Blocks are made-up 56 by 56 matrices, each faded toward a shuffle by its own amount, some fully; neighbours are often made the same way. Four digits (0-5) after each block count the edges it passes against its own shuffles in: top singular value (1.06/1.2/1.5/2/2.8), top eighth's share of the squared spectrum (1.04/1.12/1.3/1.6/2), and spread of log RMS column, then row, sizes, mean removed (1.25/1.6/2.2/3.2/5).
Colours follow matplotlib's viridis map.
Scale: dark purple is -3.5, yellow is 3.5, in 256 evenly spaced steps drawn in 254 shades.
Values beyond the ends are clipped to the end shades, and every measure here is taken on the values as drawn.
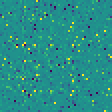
3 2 1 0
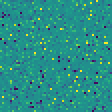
1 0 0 0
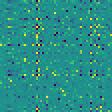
4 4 2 2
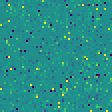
2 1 0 0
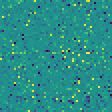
2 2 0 0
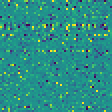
3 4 1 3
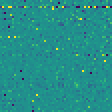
4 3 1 1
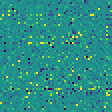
3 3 1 2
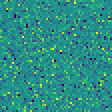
0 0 0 0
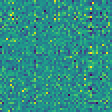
4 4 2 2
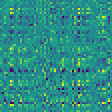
4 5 3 3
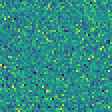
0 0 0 1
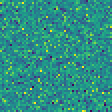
1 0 0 0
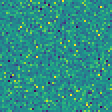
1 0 0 0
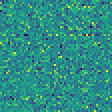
1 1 0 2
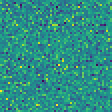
1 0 0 1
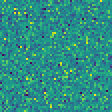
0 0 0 1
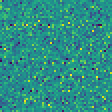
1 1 0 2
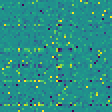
4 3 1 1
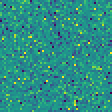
2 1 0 0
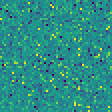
1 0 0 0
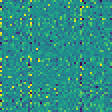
4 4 3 2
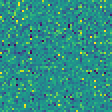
3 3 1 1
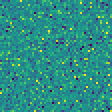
1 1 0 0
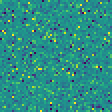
2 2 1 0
